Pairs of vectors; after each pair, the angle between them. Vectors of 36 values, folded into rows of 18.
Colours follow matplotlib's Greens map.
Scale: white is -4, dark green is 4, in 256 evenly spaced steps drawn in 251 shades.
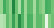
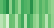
partly aligned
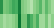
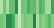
partly opposed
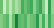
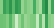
nearly opposite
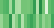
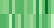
nearly opposite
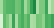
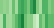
partly aligned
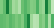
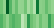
partly aligned
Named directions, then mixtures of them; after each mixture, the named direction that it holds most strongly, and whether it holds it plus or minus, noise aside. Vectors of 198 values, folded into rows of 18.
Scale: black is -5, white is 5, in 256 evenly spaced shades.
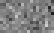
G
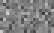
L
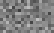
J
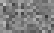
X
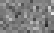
G, minus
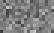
L, minus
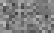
X, plus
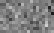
G, plus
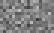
J, minus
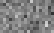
G, plus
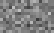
J, minus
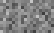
L, plus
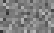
L, minus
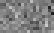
G, plus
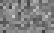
J, minus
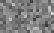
G, minus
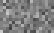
L, plus
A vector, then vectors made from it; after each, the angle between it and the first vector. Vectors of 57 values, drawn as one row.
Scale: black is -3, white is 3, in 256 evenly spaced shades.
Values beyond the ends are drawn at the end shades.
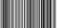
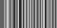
partly opposed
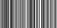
partly aligned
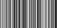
partly opposed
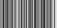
partly aligned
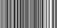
partly opposed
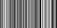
nearly opposite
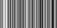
partly opposed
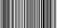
nearly parallel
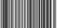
nearly parallel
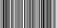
nearly parallel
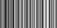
orthogonal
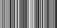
partly opposed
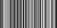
nearly opposite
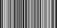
nearly opposite
